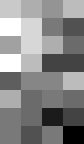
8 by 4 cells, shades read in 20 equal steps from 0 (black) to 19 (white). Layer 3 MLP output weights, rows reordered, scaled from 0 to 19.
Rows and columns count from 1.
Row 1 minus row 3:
3 -3 -2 6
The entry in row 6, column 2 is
8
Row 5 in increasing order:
7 10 10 14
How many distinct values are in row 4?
3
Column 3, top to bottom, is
11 9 13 5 10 9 2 9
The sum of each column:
103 91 68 60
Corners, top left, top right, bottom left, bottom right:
15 14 9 0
